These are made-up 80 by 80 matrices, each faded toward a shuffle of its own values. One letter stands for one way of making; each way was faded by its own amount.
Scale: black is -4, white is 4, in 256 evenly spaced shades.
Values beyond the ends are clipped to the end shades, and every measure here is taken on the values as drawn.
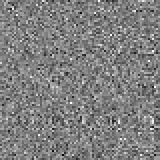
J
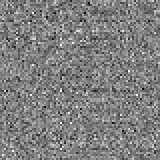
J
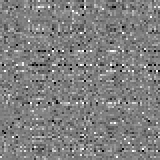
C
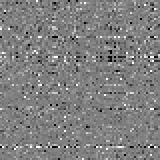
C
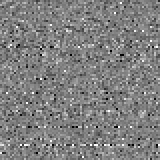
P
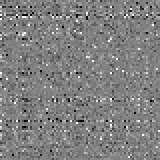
C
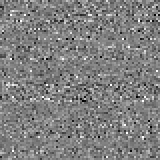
P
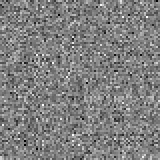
J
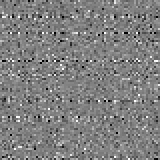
C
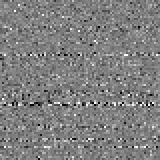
P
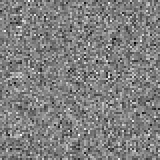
J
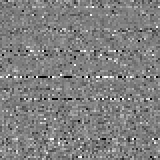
P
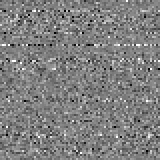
P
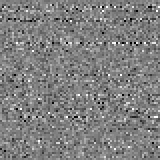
P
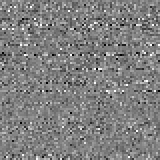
P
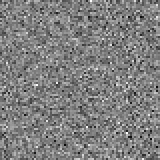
J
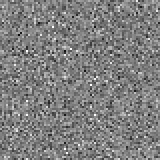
J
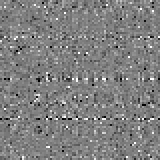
C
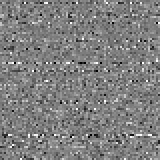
P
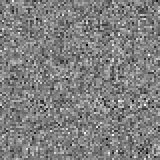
J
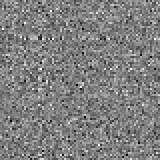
J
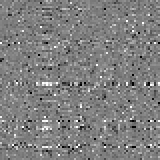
C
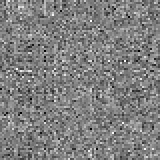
J
